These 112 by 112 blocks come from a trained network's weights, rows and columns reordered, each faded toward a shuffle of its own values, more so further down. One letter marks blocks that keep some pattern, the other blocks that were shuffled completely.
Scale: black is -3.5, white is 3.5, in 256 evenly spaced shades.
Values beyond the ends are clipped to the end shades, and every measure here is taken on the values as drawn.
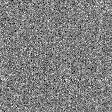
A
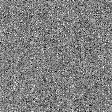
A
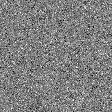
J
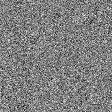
A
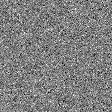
J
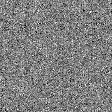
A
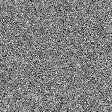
J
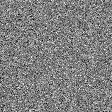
J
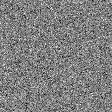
J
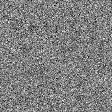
A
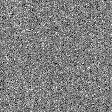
A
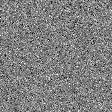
J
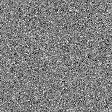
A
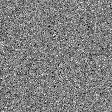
J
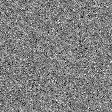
J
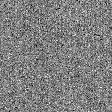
A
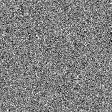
A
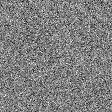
J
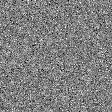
J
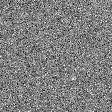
J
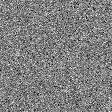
J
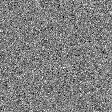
J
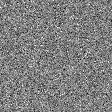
J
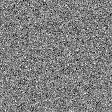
J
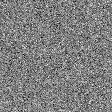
J
